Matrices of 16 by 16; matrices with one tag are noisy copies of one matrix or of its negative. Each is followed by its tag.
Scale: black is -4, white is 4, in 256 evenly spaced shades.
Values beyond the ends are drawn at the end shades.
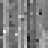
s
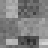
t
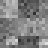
t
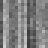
s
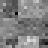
t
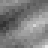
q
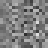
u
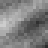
q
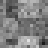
t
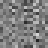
u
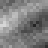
q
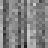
s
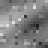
q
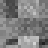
t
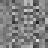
u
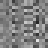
u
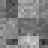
t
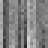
s
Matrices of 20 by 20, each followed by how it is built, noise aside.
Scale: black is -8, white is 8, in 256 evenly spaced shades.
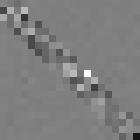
banded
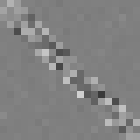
banded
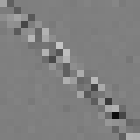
banded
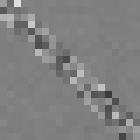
banded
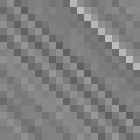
Toeplitz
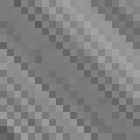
Toeplitz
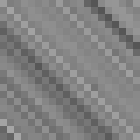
Toeplitz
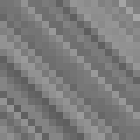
Toeplitz
